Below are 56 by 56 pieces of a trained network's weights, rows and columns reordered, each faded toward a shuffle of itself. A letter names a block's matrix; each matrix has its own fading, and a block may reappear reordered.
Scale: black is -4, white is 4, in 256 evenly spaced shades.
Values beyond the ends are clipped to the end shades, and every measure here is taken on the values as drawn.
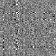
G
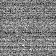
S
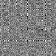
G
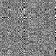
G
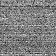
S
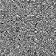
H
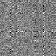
G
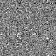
H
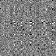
G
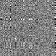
G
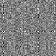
G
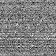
S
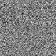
H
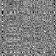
G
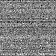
S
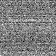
S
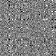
G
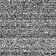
S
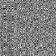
G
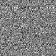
H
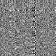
G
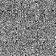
H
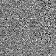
H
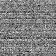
S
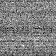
S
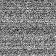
S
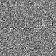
H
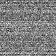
S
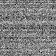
S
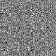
G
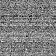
S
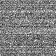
S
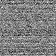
S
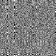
G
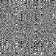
G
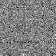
H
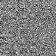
H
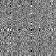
G
